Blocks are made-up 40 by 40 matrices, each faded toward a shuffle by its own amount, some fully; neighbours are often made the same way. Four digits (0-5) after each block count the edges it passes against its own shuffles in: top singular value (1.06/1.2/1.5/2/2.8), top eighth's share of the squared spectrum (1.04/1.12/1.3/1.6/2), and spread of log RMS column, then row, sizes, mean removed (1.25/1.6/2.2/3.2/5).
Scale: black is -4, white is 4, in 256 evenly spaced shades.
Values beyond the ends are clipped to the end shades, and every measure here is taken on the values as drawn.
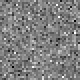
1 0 0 0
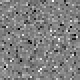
0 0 0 0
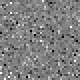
0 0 0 0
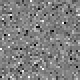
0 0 0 0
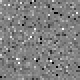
1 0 0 0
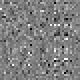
4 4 2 2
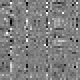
4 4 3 1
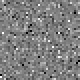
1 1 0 0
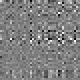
4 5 3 3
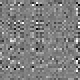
4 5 3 3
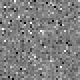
2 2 0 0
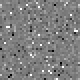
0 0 0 0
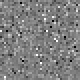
1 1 0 0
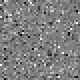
2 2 0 0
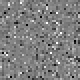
2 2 0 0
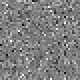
2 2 1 0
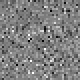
3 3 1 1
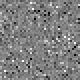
1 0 0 0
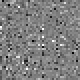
3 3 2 0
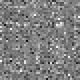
3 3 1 1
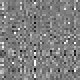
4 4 2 2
